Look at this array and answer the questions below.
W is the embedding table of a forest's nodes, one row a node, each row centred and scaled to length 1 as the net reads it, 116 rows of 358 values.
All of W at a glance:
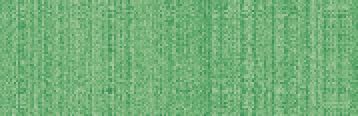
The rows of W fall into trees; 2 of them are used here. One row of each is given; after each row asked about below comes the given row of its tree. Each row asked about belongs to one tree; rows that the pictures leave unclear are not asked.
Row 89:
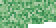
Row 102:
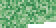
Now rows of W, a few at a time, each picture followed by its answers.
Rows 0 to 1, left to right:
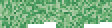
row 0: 102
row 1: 89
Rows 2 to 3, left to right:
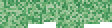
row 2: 89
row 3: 102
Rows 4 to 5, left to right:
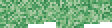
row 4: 89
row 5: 102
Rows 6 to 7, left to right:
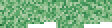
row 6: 102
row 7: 102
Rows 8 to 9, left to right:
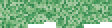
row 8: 102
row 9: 102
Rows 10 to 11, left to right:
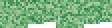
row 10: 89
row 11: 89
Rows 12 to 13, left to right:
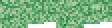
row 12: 102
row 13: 102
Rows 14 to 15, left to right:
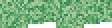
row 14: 89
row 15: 89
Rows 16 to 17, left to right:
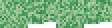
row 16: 89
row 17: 89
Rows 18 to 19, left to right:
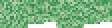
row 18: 102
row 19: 102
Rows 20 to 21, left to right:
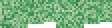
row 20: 102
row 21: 89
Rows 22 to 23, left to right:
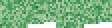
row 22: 102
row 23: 89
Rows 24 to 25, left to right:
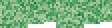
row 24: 102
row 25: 89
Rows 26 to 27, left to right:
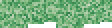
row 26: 89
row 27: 89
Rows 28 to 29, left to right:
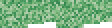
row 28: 89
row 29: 102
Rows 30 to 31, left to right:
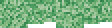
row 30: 102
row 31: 89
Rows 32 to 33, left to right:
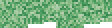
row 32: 89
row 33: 102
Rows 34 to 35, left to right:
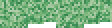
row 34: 89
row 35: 89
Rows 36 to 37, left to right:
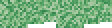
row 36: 102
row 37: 89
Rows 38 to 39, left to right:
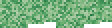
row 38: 89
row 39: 89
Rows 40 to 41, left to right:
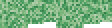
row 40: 89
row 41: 102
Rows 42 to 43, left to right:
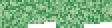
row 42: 102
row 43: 89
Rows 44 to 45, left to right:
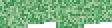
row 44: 89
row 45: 89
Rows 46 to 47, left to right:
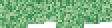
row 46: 102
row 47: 89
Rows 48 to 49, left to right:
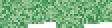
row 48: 89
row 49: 89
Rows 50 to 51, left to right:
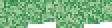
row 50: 89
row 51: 89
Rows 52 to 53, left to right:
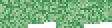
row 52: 102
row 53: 89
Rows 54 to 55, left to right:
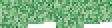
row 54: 102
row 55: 89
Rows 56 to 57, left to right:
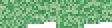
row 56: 102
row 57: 89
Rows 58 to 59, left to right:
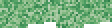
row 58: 89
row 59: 102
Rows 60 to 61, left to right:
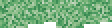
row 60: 89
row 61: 102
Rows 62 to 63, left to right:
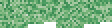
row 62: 102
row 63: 102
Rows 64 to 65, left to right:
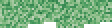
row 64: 102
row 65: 102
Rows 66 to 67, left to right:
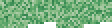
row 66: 89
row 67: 102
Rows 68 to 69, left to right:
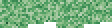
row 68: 89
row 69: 102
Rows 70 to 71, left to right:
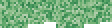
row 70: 102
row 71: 89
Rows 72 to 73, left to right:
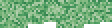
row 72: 89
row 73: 102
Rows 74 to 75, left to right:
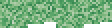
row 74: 102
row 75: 89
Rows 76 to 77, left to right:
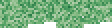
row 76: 102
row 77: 102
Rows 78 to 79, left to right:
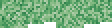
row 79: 89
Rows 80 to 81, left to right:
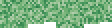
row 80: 89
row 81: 89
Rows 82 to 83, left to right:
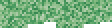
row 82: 102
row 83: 102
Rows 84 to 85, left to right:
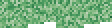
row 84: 102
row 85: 89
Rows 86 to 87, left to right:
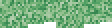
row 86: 89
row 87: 102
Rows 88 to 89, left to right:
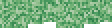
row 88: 89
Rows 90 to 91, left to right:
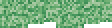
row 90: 89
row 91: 89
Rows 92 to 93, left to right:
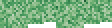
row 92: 89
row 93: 89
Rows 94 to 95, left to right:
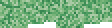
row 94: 102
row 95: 102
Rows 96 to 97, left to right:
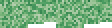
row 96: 102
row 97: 89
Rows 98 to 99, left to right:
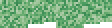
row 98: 89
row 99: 102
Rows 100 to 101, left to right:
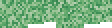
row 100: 89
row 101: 102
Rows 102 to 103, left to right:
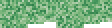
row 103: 102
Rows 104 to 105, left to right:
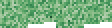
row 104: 102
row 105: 89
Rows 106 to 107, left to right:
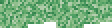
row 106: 102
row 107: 102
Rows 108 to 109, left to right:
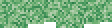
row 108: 89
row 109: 89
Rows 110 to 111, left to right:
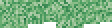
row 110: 89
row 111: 102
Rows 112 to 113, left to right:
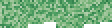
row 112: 102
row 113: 89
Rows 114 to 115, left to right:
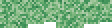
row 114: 89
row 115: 89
